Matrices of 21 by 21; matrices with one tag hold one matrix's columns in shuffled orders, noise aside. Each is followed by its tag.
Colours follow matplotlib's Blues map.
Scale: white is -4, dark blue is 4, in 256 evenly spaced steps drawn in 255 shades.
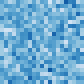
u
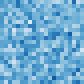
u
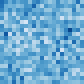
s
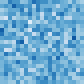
s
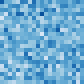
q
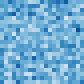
q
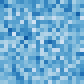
s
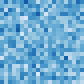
q
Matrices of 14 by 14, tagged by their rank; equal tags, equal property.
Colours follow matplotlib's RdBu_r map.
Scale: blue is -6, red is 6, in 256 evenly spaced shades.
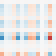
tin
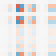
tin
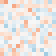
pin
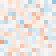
pin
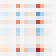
tin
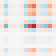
tin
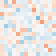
pin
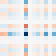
tin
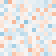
pin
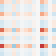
tin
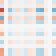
tin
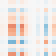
tin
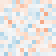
pin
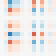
tin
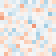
pin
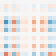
tin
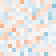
pin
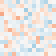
pin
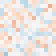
pin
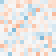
pin
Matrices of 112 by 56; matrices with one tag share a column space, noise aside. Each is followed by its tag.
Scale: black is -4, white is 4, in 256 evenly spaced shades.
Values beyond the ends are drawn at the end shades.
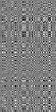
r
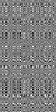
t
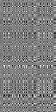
t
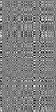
r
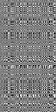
t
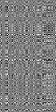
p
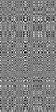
r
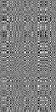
r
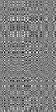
r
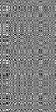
p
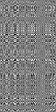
p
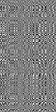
p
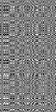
p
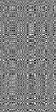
p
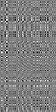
r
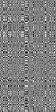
r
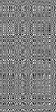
p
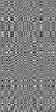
r
